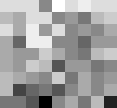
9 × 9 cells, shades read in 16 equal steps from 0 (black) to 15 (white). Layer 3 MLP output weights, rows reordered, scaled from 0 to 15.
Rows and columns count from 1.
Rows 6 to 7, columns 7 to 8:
9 7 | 10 8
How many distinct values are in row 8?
7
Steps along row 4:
down up same down same down up same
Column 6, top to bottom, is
13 9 8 8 8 9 7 8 10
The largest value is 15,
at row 1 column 5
